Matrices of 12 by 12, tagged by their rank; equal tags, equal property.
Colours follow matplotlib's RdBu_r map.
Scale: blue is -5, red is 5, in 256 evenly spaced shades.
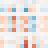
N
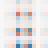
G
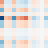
G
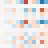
N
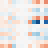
N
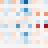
N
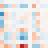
N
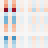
G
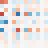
N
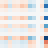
G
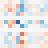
N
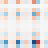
G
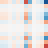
G
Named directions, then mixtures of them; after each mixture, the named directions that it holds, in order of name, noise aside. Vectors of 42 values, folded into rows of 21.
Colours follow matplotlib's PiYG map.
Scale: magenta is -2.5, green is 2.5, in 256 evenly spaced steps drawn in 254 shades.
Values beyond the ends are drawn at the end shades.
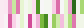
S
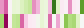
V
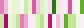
V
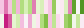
S, V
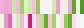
S, V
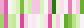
V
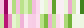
S, V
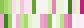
S, V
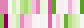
V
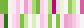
V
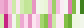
S, V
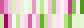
S, V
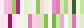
S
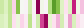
S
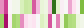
V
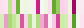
S, V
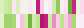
S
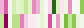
V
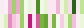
S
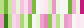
S, V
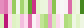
S, V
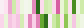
S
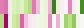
V
